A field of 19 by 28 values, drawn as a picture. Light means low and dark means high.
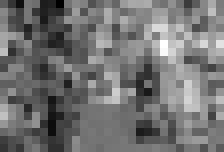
In the bottom middle lies a patch that is calmer than the rest. The bottom middle is the smoothest part. The histogram is bell-shaped.
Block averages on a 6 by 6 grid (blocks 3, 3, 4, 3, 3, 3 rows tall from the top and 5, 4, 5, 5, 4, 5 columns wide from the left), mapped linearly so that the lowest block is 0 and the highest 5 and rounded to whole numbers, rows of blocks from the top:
452222 | 352201 | 343312 | 343321 | 253332 | 453333
